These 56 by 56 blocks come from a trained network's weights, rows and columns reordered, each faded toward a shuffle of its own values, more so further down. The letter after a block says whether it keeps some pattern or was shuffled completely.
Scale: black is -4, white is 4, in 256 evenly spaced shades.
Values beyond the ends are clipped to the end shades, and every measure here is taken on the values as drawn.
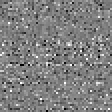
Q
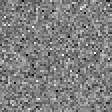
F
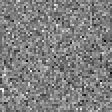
F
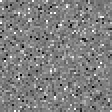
F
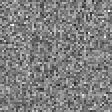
F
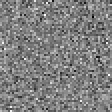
F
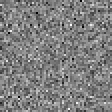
Q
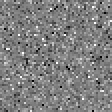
F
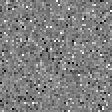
F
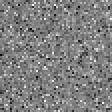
F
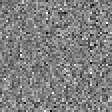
Q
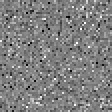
F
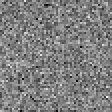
F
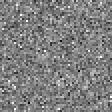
F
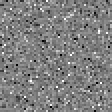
F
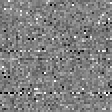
Q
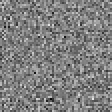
Q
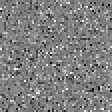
F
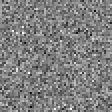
F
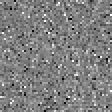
F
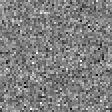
F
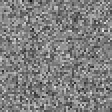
F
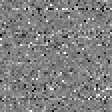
Q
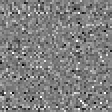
Q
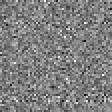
Q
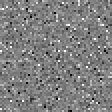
F
